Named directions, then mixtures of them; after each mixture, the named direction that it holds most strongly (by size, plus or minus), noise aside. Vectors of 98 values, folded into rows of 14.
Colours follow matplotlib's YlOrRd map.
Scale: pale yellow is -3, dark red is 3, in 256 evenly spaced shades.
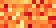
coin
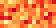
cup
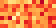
coin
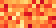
coin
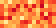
cup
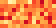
cup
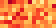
cup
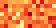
coin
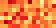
cup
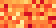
coin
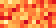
cup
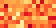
coin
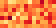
cup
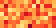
coin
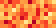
cup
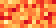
cup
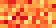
cup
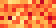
coin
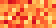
cup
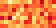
cup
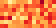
cup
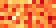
coin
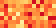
coin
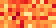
coin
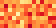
coin
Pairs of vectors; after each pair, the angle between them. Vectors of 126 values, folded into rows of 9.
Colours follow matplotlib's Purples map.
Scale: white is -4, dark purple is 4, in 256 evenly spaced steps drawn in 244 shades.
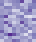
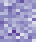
partly aligned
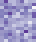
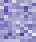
partly aligned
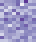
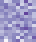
partly aligned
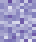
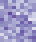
orthogonal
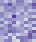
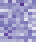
partly aligned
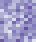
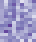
partly opposed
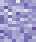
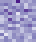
nearly opposite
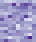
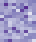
partly aligned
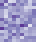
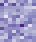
nearly parallel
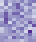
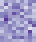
nearly parallel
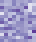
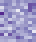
nearly opposite
